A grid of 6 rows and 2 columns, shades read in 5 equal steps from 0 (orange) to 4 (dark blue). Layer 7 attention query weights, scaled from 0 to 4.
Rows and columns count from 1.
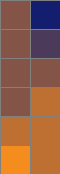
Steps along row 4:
down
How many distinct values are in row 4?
2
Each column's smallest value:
0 1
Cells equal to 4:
1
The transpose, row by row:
2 2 2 2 1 0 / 4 3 2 1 1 1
